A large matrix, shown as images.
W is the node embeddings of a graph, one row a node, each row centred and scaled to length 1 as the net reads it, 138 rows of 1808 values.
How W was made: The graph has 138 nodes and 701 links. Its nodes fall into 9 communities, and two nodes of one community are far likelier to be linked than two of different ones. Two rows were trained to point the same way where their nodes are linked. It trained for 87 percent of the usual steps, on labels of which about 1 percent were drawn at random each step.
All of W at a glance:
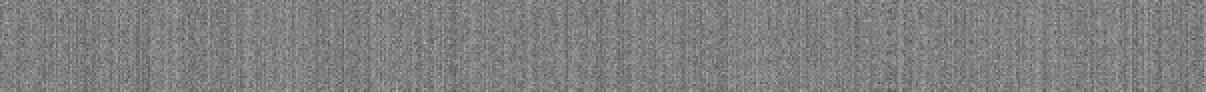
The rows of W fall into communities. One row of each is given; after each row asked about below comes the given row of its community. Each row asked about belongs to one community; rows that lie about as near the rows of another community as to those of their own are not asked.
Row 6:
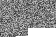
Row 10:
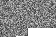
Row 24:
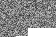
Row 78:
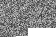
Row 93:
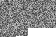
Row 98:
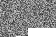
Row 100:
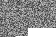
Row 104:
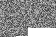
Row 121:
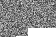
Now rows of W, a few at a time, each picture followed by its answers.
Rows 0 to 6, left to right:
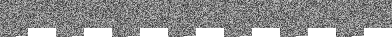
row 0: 24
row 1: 24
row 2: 98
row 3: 121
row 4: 100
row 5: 24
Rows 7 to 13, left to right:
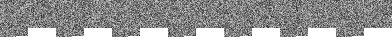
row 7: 78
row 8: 10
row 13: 10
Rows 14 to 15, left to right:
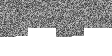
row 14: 100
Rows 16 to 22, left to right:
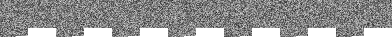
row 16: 6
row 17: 104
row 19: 100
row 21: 24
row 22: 6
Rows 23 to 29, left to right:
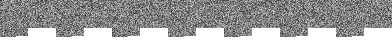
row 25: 6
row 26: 24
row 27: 121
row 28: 93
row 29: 93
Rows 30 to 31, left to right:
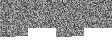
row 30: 98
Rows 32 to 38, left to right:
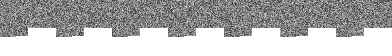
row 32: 78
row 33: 93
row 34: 121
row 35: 24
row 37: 104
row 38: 121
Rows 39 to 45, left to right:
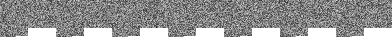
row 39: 98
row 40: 104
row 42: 121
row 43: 104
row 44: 93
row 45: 24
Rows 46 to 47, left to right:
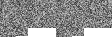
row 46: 100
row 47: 93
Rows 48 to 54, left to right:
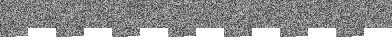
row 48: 98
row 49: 78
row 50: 6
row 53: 6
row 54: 104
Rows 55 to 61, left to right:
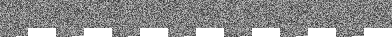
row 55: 100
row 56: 121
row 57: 98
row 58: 93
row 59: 98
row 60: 6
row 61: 6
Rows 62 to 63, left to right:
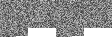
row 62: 10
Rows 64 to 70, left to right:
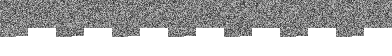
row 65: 6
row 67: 93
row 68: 100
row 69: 93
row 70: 93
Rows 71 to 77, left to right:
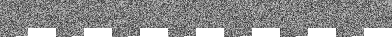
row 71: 98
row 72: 100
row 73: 10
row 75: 104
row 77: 100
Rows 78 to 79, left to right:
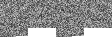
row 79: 104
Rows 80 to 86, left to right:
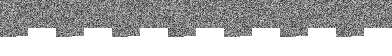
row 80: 6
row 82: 100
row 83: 100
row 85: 121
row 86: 98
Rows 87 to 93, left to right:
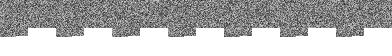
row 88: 121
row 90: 104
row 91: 93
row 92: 93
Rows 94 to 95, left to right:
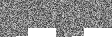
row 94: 6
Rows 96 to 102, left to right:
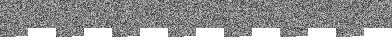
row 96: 100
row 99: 98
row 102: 100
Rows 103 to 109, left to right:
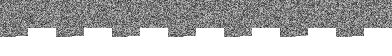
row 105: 121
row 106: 24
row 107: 93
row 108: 10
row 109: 6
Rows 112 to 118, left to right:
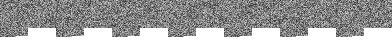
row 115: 24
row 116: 6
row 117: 104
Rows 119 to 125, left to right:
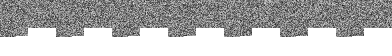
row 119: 98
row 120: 100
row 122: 6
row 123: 10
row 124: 104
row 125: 104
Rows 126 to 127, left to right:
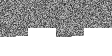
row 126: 98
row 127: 121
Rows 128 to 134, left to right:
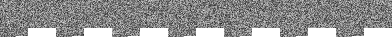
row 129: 10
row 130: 24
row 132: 98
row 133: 6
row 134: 104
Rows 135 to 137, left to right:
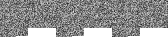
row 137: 78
